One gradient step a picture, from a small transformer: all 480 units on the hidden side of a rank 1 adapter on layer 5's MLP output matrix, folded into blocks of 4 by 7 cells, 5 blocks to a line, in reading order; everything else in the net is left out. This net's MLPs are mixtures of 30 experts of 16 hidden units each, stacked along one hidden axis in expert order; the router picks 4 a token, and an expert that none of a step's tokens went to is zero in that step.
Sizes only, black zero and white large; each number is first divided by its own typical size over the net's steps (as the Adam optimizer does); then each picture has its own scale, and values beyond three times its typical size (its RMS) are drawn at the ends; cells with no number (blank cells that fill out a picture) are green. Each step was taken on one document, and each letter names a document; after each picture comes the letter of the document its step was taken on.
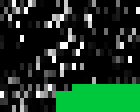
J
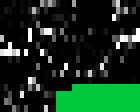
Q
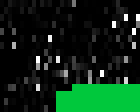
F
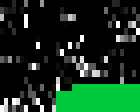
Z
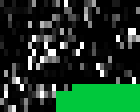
J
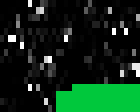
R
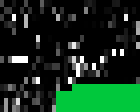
Z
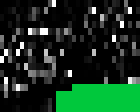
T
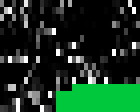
Z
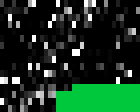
J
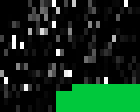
T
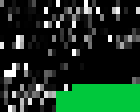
J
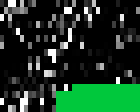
J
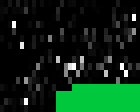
F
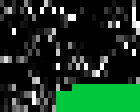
Z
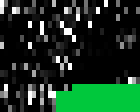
J
